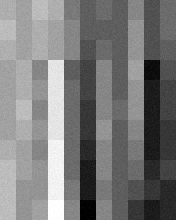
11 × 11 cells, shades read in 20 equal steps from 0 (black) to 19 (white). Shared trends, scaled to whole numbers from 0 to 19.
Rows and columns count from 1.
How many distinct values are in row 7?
9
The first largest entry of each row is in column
3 1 1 4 4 4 4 4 4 4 4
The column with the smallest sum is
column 10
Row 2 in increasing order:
6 7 7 7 8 10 11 12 12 13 14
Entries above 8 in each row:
6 6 6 6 6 6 6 6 5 6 6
